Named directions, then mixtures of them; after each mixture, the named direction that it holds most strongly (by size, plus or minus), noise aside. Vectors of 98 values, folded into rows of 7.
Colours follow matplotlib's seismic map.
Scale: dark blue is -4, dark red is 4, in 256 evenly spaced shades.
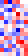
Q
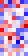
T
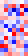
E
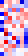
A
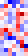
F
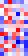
Q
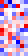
T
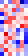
A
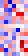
Q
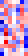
A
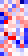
A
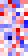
T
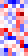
F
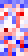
F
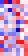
Q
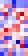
F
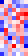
A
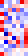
A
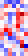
F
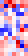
F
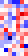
F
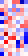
A
